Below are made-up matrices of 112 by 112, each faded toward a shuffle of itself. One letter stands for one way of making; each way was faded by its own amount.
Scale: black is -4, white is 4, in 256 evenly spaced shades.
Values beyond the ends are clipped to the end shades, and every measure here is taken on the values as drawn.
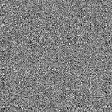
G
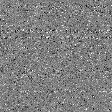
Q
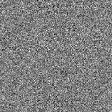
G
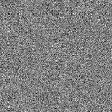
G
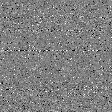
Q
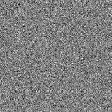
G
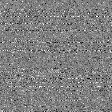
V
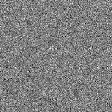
G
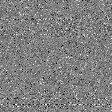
Q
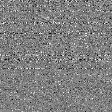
V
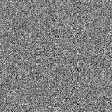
G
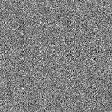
G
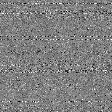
V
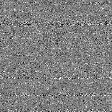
V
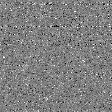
Q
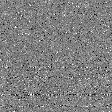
Q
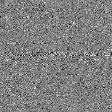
V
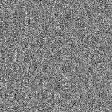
G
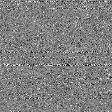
V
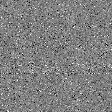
Q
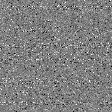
Q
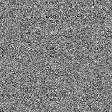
G
